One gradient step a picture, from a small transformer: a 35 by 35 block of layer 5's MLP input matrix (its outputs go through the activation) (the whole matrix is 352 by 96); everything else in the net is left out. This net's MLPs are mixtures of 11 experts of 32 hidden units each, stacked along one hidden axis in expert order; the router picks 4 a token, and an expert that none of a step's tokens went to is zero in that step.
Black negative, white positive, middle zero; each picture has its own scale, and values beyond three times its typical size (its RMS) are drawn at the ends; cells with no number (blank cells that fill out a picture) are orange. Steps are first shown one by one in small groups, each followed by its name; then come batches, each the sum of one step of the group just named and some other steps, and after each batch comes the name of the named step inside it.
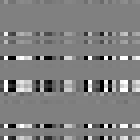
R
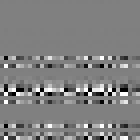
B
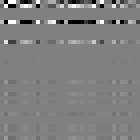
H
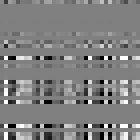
R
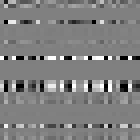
H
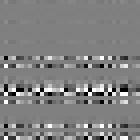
B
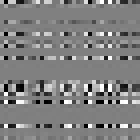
H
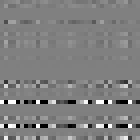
H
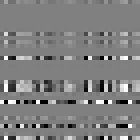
R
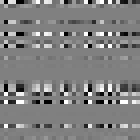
H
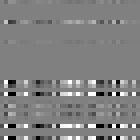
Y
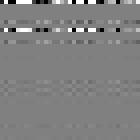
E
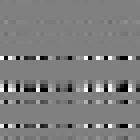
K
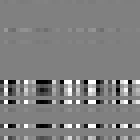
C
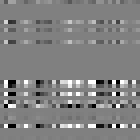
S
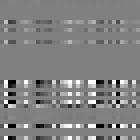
S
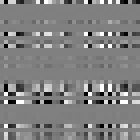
Y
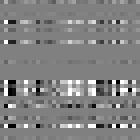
S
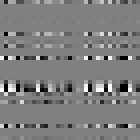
K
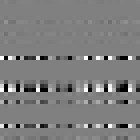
K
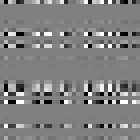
E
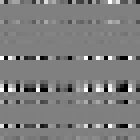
K
